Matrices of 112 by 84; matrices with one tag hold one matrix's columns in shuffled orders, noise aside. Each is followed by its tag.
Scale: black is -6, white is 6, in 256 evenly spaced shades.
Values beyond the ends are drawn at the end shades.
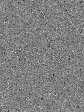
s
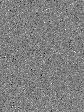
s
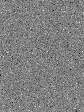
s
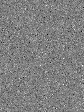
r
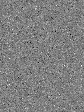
r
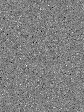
r
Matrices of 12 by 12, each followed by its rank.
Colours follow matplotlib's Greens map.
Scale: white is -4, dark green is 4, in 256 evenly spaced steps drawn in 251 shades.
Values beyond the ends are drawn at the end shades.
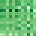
two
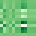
one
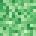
full rank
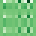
one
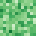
full rank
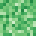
full rank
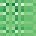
one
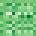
two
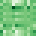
two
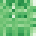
two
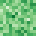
full rank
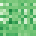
two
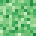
full rank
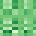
one
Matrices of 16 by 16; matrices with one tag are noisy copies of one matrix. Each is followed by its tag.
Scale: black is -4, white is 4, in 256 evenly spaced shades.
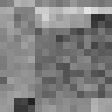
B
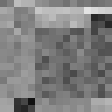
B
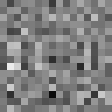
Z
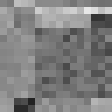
B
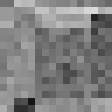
B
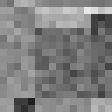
B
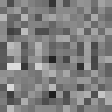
Z
